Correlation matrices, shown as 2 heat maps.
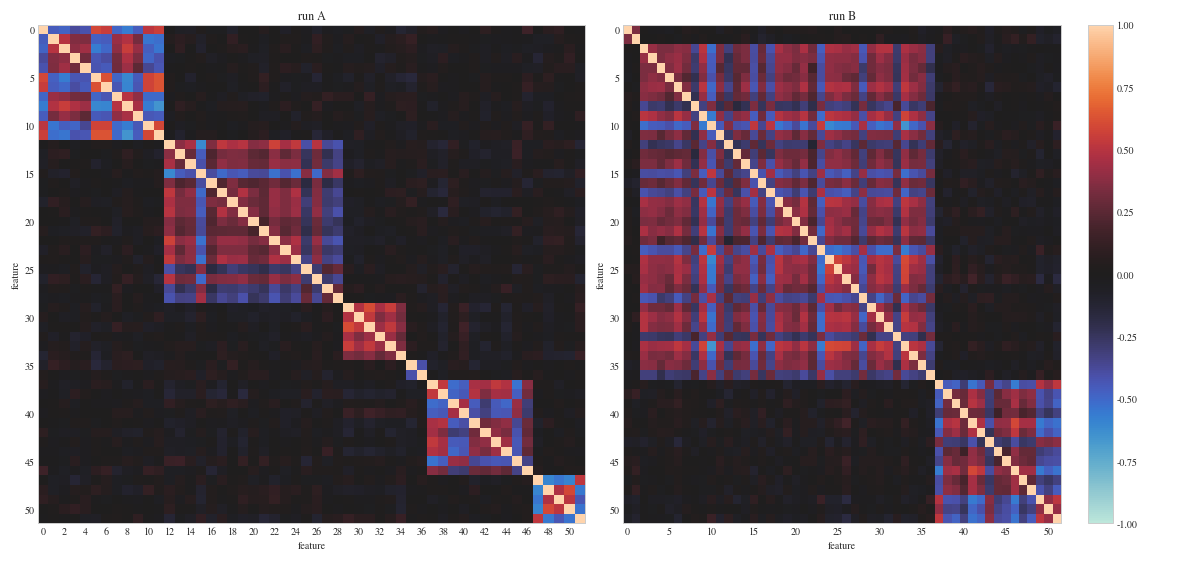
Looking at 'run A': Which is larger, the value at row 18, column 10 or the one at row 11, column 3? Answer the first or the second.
the first
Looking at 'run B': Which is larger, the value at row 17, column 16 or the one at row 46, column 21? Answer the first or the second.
the second
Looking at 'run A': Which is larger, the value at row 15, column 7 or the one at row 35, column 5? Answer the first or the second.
the first
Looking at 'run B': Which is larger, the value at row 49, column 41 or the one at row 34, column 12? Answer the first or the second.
the second
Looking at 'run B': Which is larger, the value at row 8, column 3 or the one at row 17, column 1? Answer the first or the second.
the second
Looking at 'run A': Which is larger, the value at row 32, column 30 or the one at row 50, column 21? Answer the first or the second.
the first
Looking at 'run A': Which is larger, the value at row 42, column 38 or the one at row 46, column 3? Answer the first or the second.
the first
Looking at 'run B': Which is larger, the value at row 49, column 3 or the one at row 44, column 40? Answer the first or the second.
the second
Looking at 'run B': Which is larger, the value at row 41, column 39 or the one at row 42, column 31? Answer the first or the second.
the first
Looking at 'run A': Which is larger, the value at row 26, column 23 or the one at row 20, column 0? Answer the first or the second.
the first
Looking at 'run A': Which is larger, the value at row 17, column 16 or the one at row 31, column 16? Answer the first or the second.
the first
